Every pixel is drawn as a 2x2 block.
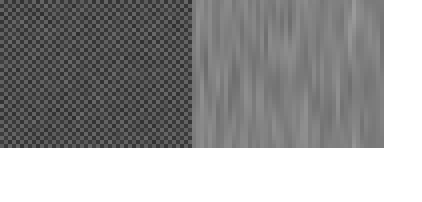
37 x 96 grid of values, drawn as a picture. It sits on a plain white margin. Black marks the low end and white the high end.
The table splits into one row of 2 panels. Panel 1,1: low, checkered. Panel 1,2: middling, streaked downward, faint in contrast.
